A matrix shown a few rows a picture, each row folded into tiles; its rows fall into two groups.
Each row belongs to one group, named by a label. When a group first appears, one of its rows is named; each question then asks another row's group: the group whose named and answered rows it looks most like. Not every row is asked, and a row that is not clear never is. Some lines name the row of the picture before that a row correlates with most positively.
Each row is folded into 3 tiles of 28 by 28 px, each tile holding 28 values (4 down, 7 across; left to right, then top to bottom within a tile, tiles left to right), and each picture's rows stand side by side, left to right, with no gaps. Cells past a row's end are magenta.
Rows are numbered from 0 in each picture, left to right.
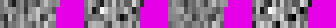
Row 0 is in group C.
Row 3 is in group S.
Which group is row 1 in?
S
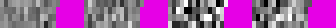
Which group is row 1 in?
C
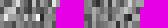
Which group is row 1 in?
C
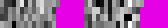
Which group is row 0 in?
C
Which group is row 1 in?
C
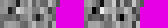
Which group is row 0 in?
S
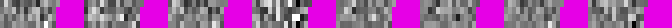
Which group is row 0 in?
C
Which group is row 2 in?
C
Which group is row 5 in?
S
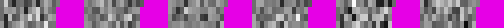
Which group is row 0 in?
C
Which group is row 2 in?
S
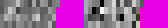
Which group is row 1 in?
S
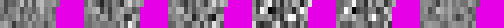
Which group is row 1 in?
C
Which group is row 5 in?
S
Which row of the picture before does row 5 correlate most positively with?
1
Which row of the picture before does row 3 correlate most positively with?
0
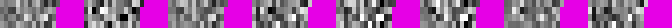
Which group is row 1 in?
S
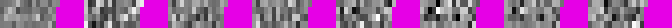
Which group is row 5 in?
S
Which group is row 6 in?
S
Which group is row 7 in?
C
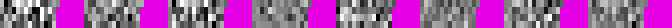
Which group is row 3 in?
S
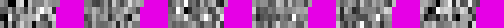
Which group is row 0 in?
C
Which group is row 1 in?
C
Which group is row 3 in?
S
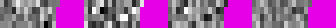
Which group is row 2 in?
S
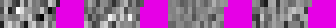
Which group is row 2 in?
C
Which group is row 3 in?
C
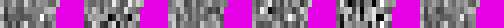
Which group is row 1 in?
C
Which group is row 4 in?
C
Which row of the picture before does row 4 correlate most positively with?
2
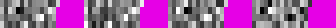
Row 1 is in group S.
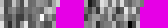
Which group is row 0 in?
S
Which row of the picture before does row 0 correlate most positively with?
1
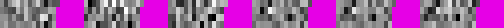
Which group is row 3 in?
S
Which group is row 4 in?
S
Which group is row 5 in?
S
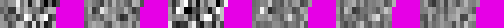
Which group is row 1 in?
S
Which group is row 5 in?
C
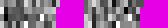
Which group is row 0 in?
S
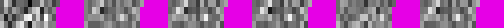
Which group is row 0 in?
C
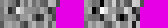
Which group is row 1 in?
S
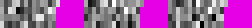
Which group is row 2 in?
C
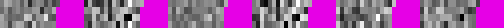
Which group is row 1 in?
C
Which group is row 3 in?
C
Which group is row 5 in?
S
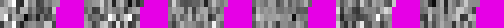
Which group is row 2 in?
C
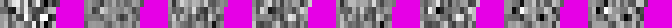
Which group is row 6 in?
S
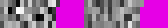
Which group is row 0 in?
S
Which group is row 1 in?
C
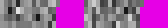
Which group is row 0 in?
S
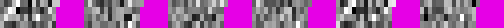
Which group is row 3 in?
C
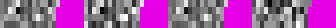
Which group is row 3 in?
C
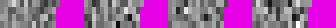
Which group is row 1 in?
C
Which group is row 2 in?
S
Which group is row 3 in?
C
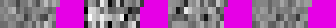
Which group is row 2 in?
S
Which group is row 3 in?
C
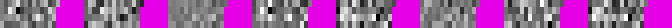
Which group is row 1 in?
S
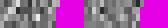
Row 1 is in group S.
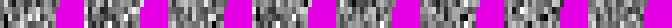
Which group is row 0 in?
C
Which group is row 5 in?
C
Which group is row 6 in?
S
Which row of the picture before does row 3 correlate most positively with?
1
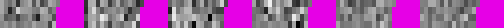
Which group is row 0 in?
S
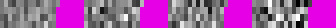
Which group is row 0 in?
C
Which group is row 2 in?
C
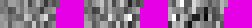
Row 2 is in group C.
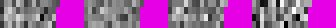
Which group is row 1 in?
S
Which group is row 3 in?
C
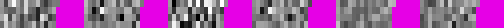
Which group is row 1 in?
S
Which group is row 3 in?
S
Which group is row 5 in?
C
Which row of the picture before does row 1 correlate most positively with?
1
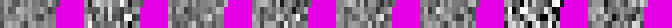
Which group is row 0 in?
S
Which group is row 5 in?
S
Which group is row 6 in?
S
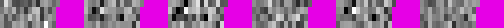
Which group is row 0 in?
C
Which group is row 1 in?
S
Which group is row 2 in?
S
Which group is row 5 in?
C
